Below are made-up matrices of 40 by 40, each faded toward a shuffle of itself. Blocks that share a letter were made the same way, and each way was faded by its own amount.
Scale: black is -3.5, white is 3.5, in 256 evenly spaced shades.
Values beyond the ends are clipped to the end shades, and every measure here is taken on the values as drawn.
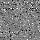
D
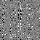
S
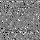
D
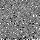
D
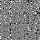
S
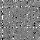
S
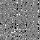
S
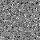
D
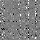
S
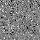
D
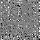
S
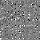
S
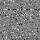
D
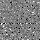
D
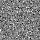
D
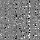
S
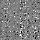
S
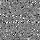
D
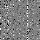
S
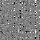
S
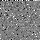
D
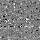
D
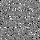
D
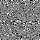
D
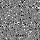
D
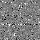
D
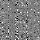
S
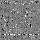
D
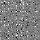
S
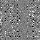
S
